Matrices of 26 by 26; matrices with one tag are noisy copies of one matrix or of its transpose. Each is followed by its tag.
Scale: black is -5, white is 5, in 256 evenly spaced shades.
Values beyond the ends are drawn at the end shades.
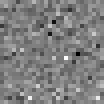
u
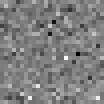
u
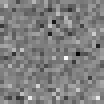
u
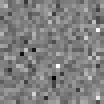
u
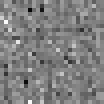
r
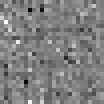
r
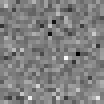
u
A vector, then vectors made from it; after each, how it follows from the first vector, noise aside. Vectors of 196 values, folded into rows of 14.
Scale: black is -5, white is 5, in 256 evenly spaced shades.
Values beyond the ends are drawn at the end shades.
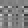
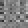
reversed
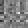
reversed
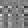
copied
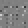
partly zeroed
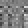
negated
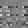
sign-scrambled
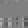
partly zeroed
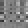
reversed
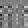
negated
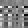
scaled up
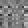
negated
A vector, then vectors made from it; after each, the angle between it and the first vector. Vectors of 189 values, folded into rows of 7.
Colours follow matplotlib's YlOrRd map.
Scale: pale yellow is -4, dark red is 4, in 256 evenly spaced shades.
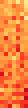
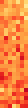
nearly parallel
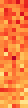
nearly opposite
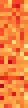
orthogonal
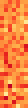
orthogonal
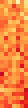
nearly parallel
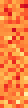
partly opposed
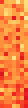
nearly parallel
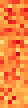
partly opposed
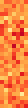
orthogonal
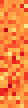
orthogonal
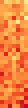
nearly parallel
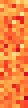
partly aligned
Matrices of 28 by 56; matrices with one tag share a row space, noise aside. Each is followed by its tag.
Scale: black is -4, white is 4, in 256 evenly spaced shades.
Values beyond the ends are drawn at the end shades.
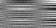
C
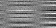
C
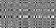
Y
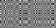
Y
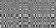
Y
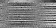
C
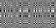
Y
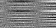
C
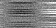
C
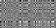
Y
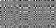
Y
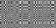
Y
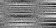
C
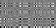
Y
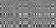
Y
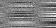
C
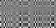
Y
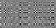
Y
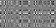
Y
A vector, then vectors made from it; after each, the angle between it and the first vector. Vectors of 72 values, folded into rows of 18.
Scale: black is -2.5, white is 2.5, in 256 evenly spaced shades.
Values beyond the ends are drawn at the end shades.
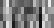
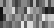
orthogonal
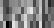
nearly opposite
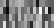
partly opposed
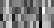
nearly parallel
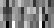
nearly opposite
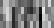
nearly parallel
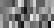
orthogonal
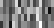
partly opposed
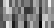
nearly parallel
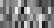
partly opposed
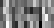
nearly parallel
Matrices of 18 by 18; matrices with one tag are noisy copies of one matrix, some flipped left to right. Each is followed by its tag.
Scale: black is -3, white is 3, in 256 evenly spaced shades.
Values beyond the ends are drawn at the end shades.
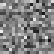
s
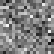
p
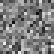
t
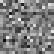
s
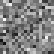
p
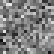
p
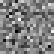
s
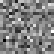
s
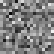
s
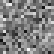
p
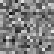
s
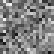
p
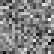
p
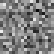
s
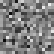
s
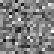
s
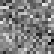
p
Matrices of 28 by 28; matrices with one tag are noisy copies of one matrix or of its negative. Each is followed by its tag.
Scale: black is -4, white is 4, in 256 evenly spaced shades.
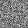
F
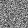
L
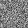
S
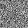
S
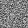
L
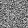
L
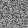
F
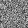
S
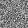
S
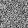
S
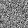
S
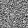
L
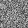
S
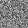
F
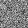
S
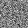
F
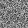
S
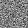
L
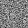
L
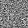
L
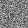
L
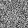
S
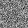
S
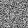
L
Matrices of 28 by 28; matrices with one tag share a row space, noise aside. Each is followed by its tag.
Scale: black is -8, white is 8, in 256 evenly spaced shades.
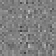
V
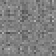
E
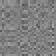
E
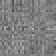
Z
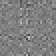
V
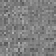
Z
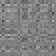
E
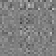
V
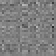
E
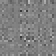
V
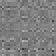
E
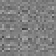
E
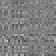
Z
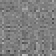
E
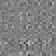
V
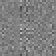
V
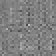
V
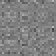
E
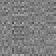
Z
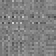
Z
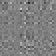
V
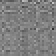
E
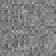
Z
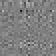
V
